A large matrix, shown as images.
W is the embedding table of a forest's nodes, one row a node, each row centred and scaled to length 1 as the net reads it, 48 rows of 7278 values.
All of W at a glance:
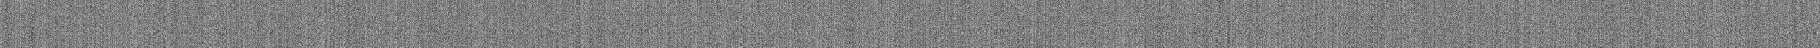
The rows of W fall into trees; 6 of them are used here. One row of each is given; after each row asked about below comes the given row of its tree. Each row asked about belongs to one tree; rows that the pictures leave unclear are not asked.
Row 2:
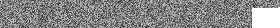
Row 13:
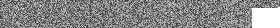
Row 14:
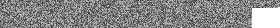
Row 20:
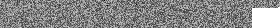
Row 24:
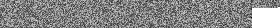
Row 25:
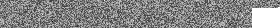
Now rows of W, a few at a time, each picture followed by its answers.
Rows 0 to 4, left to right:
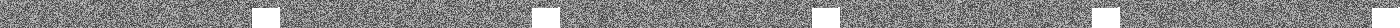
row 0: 2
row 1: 25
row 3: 25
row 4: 2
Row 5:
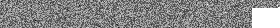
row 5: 20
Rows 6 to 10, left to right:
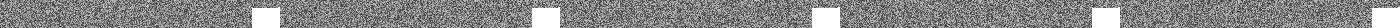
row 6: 20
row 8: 25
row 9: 2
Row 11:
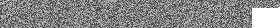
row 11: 20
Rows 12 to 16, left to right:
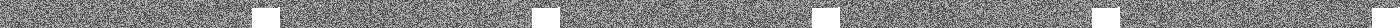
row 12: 25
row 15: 13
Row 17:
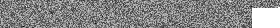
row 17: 2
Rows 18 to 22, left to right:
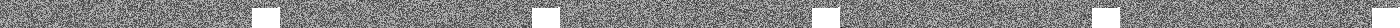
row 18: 25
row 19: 2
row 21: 24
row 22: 2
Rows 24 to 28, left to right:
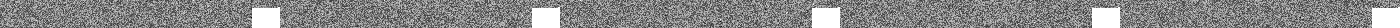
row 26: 24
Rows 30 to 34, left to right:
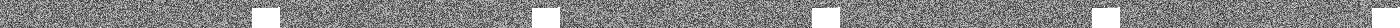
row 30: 25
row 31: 25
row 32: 14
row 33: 14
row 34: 13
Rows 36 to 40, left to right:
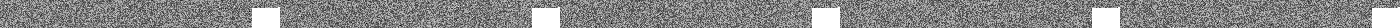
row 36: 25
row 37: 13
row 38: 13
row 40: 24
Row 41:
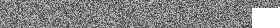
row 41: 2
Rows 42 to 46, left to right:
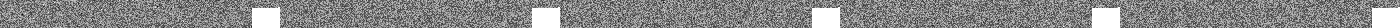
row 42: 2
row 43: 25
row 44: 20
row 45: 24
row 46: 2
